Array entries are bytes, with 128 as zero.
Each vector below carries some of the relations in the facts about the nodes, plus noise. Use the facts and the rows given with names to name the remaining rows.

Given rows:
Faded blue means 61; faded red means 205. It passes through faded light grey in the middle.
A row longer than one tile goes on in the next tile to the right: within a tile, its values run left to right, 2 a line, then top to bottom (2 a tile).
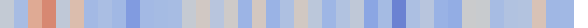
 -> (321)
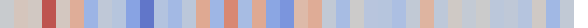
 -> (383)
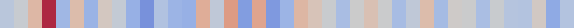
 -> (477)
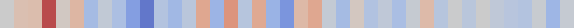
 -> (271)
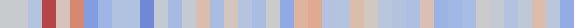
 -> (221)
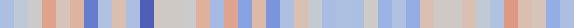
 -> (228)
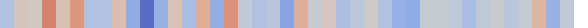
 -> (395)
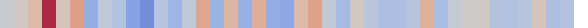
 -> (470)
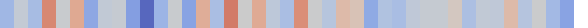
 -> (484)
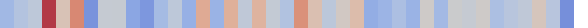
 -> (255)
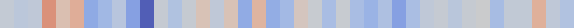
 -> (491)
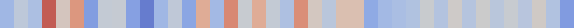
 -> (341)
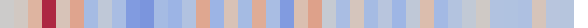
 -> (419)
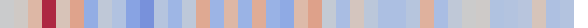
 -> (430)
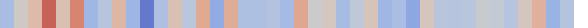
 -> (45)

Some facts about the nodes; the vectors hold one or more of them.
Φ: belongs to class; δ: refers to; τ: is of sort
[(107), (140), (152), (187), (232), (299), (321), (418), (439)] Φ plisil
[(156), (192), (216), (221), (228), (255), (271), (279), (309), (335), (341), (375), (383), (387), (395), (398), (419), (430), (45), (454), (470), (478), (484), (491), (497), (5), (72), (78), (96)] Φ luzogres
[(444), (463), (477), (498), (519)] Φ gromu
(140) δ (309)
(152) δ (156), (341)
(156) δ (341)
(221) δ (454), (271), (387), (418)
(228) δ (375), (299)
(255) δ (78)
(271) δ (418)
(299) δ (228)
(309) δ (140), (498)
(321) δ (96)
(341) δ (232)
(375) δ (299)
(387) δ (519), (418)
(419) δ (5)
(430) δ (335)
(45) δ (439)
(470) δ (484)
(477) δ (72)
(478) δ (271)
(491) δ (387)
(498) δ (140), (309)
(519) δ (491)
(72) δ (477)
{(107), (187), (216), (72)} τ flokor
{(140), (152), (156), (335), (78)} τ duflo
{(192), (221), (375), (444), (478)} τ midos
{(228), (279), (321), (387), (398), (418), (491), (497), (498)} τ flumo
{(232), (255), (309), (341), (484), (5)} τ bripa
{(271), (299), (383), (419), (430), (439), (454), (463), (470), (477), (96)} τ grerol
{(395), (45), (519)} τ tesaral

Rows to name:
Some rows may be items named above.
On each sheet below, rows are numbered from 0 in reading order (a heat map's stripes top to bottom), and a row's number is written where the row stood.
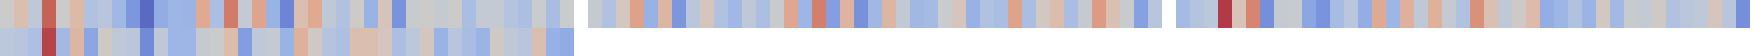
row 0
(96)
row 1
(299)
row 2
(255)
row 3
(444)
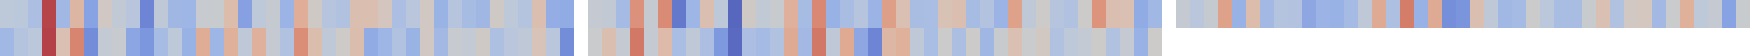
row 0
(444)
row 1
(375)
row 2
(439)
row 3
(255)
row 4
(454)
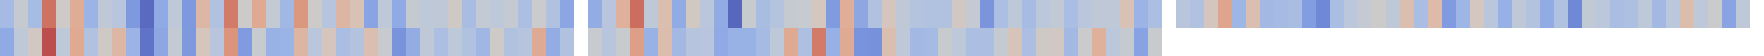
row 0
(5)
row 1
(498)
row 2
(418)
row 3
(519)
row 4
(439)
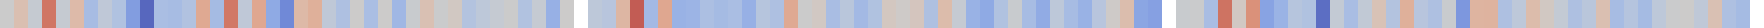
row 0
(454)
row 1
(152)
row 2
(192)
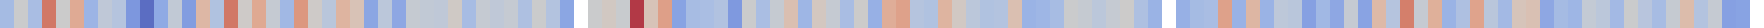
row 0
(5)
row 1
(478)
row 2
(232)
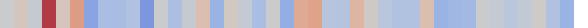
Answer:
(478)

